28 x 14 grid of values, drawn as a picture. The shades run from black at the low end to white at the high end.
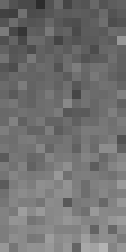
There are no regular stripes. The texture is fine-grained noise. The values follow a bell shape. The field climbs toward the bottom.
